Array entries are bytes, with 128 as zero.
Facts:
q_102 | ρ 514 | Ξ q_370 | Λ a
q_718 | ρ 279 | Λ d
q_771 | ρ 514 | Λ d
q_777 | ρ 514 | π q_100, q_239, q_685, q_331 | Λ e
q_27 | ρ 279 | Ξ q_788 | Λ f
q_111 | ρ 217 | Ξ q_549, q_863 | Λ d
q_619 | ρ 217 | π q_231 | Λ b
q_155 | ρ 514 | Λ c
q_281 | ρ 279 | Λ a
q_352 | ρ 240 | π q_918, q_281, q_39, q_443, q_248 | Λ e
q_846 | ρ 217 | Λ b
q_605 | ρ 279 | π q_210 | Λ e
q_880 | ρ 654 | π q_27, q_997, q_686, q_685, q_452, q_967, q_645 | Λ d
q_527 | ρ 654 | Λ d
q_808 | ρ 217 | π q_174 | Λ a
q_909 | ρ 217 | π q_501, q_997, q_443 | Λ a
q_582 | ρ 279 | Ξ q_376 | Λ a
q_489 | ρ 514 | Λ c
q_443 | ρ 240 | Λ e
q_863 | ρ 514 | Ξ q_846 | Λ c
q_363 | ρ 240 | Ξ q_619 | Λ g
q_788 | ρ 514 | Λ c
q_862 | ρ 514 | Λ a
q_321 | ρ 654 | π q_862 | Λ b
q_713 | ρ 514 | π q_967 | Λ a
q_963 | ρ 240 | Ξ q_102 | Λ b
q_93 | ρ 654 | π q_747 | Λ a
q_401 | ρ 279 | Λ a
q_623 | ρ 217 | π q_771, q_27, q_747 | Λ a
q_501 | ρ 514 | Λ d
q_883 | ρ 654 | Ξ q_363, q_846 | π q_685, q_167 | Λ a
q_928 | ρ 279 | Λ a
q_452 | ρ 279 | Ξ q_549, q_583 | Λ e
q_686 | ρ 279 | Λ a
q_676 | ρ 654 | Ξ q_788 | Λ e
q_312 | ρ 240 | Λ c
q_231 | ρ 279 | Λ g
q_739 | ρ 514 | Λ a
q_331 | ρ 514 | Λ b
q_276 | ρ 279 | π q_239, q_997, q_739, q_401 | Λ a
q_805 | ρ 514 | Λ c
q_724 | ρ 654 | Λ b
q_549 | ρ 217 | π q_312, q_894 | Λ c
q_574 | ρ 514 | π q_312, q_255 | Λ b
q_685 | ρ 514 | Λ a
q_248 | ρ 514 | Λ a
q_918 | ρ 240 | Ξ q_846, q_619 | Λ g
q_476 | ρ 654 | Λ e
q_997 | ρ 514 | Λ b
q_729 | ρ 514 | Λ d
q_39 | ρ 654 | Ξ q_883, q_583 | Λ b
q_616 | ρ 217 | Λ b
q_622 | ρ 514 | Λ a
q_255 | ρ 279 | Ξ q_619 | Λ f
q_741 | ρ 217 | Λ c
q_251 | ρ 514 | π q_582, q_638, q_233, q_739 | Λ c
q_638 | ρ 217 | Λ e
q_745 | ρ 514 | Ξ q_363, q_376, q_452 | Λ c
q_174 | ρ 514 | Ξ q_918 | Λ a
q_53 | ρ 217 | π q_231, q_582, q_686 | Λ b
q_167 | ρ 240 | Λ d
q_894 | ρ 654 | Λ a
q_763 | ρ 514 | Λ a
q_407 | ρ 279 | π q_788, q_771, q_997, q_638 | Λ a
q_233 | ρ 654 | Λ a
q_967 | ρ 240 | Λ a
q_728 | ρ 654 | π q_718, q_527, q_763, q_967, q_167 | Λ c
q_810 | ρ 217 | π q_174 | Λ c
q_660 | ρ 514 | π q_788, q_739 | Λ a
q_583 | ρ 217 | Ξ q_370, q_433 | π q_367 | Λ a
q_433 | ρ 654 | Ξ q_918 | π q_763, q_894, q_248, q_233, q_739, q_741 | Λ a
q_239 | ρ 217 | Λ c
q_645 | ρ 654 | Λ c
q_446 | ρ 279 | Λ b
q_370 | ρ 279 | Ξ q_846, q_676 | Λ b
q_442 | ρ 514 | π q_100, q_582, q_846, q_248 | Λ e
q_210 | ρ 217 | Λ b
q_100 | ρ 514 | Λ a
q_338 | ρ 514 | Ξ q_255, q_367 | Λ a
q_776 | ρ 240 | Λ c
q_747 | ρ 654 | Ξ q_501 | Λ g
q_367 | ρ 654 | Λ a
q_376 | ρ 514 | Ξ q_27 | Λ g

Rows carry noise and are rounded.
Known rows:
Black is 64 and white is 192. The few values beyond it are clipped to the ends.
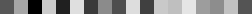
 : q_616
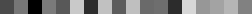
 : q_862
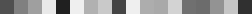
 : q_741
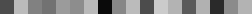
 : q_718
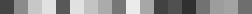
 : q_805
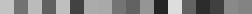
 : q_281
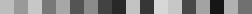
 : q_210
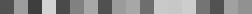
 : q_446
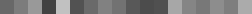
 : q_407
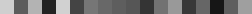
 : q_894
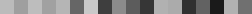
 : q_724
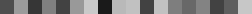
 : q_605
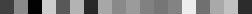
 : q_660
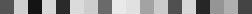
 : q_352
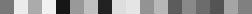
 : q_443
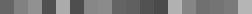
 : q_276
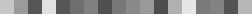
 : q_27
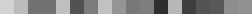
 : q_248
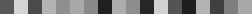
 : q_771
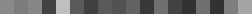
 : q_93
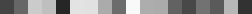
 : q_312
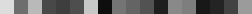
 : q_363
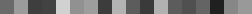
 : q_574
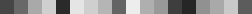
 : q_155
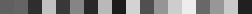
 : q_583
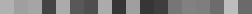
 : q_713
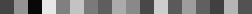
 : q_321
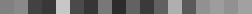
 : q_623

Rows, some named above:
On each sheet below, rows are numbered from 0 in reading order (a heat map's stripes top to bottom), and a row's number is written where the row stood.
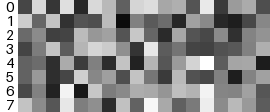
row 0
q_352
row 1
q_363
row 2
q_574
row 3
q_728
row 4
q_583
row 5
q_574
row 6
q_370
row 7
q_582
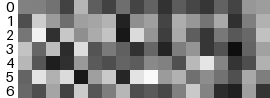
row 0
q_93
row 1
q_718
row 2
q_777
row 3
q_894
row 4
q_255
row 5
q_443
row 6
q_433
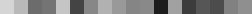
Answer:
q_248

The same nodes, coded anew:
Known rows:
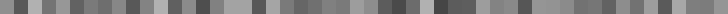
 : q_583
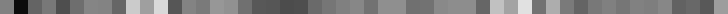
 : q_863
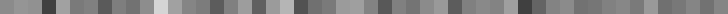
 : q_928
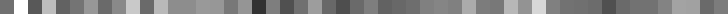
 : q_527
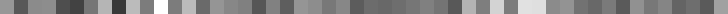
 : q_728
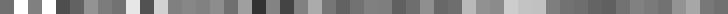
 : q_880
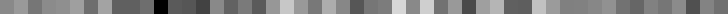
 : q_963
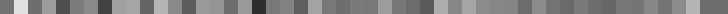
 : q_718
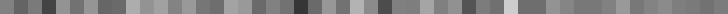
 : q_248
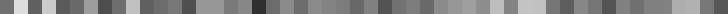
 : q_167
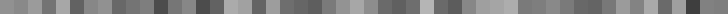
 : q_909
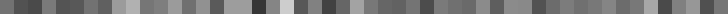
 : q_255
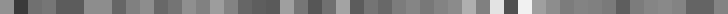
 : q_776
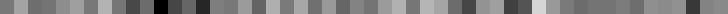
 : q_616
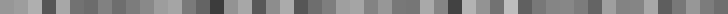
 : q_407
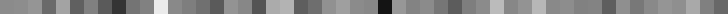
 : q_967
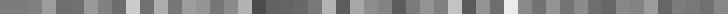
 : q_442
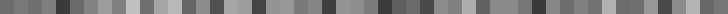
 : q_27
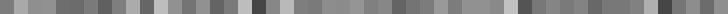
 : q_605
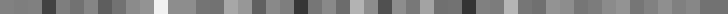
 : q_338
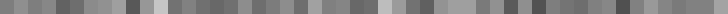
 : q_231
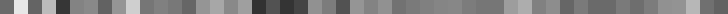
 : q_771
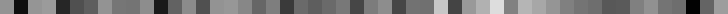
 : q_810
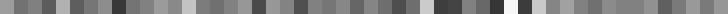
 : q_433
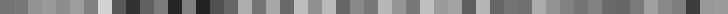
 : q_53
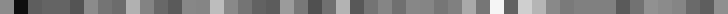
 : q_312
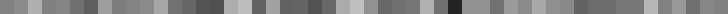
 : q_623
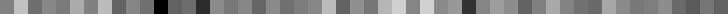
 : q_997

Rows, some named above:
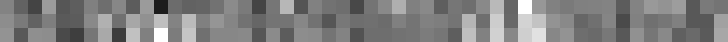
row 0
q_363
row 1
q_645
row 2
q_728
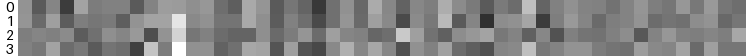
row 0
q_739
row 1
q_102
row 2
q_231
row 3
q_713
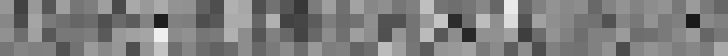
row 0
q_660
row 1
q_808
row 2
q_102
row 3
q_231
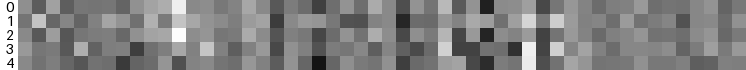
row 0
q_102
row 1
q_676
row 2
q_102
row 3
q_433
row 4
q_174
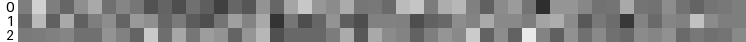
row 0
q_446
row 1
q_111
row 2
q_442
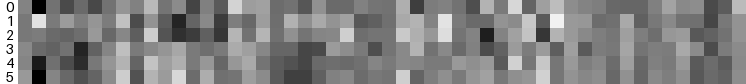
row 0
q_549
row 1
q_321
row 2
q_574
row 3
q_376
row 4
q_788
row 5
q_251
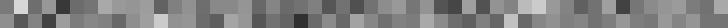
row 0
q_747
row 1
q_739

